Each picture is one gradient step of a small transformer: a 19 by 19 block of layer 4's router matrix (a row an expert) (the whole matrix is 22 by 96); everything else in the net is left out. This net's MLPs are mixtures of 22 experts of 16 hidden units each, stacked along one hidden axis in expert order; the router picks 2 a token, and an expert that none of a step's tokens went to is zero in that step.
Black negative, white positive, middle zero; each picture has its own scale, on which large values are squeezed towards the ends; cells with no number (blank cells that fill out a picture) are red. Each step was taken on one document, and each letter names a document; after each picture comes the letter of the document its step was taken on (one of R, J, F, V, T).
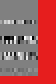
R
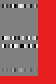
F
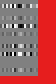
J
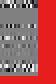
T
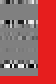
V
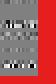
V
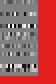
T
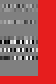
R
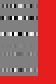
F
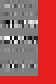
V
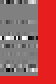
T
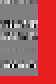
V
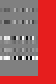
R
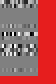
F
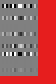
J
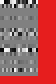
F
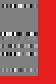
F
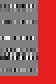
R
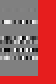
R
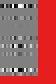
J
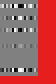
J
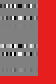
J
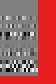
T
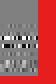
T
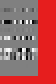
R
